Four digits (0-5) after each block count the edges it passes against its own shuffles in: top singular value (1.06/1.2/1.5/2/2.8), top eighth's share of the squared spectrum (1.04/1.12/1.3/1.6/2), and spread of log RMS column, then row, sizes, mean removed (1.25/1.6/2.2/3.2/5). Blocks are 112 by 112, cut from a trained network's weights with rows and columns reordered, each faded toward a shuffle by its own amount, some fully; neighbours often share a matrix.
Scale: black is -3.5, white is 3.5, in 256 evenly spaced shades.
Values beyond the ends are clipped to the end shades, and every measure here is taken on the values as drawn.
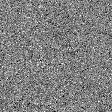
2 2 0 0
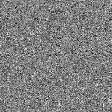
3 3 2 2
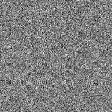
3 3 1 1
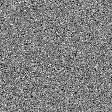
2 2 0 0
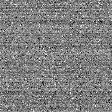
3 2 2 1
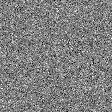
0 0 0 0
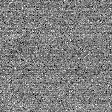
3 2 1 0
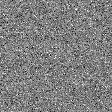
0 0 0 0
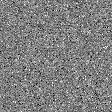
0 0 0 0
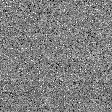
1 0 0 0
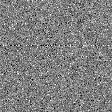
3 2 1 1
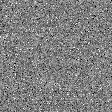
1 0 0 0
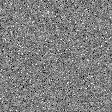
0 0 0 0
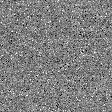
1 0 0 0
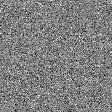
0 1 0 0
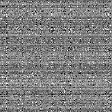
4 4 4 2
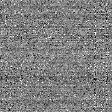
3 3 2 1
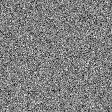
1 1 0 0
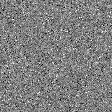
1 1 0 0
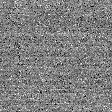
2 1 1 0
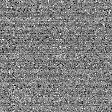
3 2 2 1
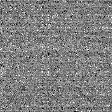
3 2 2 0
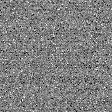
2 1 1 0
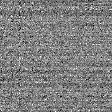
3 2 2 1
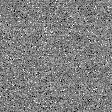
1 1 0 0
